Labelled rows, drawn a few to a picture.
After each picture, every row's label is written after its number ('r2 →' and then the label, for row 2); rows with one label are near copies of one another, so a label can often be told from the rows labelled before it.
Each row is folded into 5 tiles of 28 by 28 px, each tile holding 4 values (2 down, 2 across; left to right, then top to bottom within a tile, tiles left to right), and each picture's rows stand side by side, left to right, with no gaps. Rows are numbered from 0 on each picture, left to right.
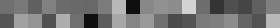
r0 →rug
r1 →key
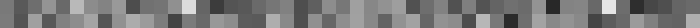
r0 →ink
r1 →key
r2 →ink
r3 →rug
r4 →key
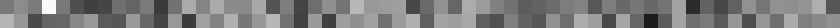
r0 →key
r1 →ink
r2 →ink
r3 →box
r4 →rug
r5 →ink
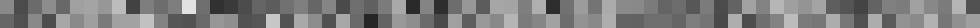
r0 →ink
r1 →key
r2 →rug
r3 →ink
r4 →box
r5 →ink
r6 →ink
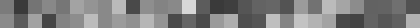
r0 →ink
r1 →key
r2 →box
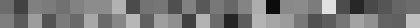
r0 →ink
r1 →rug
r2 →key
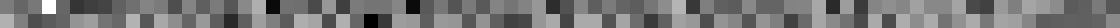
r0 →key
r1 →rug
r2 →rug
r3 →rug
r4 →rug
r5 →rug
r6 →ink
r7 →box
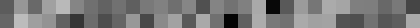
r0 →box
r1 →rug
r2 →box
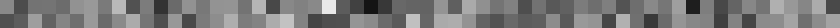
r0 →ink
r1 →ink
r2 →key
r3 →box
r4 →rug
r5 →ink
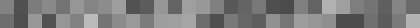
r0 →ink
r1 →box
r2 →box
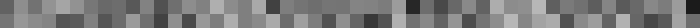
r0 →box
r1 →ink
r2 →rug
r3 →ink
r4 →rug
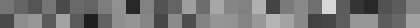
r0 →rug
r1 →ink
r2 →key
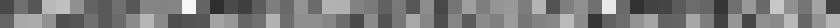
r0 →box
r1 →key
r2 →box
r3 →ink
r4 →key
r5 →ink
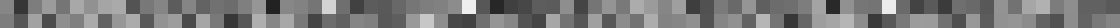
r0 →ink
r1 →rug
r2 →key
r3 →key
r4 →ink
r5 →rug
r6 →key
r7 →box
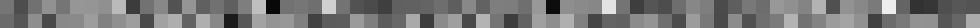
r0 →ink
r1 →rug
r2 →key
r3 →rug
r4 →key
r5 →ink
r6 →key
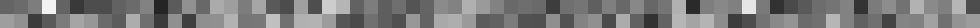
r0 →key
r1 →ink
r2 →box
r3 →box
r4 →rug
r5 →key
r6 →ink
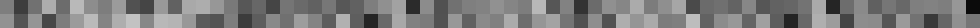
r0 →ink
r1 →box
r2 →rug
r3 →ink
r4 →ink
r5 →rug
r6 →rug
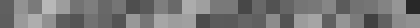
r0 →box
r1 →box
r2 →rug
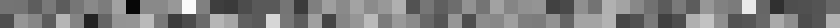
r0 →rug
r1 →key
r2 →ink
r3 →ink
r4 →box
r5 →key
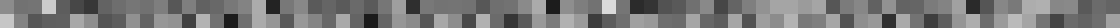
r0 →key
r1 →rug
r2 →rug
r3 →rug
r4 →key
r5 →ink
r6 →rug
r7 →box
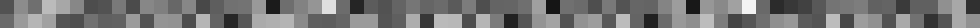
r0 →box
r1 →rug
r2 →key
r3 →rug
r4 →rug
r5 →key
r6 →rug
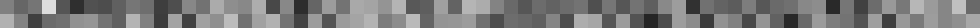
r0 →key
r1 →ink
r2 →ink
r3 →box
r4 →rug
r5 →rug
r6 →ink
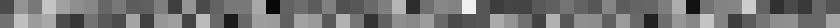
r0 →box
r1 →rug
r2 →rug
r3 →key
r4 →rug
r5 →key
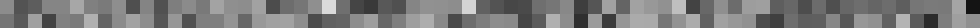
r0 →ink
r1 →ink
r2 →key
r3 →key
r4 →ink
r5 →box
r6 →rug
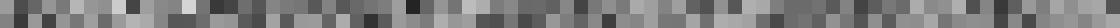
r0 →ink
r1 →key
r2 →rug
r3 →box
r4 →ink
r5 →box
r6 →ink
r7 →ink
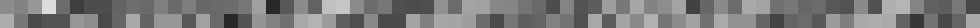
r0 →key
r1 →rug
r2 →box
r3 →box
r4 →ink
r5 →box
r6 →box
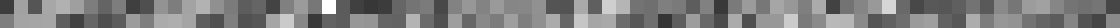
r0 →box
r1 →box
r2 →key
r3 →ink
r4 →box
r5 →ink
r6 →key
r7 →box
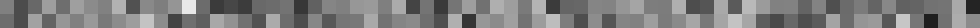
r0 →ink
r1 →key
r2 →ink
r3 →ink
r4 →ink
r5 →box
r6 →rug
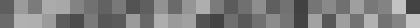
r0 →box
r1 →box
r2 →ink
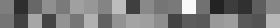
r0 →ink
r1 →key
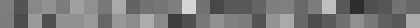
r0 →ink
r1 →key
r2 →key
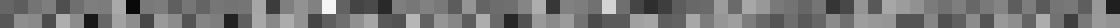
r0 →rug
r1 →rug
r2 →key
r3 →rug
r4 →key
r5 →box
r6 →box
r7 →rug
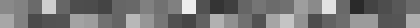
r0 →key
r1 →key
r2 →key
